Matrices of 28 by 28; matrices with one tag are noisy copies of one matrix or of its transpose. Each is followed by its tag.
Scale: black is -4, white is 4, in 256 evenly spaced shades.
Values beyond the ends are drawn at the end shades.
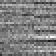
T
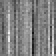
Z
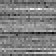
Z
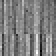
T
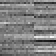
T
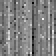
Z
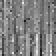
T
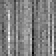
Z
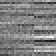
T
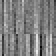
T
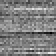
Z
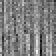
T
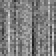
Z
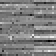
T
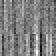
T
